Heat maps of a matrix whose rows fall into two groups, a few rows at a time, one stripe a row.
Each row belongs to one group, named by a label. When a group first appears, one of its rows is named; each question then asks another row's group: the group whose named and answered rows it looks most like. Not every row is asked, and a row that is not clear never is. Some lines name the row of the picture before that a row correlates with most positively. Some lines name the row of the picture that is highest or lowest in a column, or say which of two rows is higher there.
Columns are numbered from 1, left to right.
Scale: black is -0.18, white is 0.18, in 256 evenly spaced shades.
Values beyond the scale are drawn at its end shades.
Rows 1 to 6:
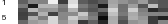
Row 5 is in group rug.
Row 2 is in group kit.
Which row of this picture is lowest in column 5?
1
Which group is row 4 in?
kit
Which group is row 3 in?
rug
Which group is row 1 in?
rug
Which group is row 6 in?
rug
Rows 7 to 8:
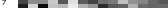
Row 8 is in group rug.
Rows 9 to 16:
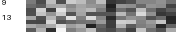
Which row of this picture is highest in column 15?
16
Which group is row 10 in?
kit
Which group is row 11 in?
rug
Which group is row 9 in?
kit
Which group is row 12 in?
rug
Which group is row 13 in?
kit
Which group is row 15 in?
rug
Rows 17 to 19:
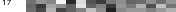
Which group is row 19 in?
kit
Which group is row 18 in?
kit
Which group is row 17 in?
rug
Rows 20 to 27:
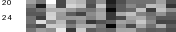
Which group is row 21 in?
kit
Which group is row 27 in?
rug
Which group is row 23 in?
kit
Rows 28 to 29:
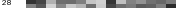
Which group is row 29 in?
kit
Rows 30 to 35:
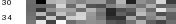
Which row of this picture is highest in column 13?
31
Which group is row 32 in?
kit
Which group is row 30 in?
kit
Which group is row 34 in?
kit
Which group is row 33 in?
rug
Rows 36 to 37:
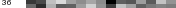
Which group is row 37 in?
kit
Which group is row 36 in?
kit
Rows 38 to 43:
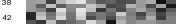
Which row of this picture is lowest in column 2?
43
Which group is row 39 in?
kit
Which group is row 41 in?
rug
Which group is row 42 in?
rug
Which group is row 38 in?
rug
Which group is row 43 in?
kit
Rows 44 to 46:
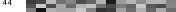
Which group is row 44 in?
kit
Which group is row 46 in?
kit
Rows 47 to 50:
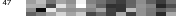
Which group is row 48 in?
rug
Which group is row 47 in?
rug
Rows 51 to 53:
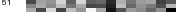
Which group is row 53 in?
kit
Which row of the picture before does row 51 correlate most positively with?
50
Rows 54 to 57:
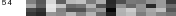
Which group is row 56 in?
kit
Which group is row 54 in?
kit
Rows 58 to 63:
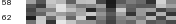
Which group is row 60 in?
rug
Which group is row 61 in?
kit
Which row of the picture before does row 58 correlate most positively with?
55
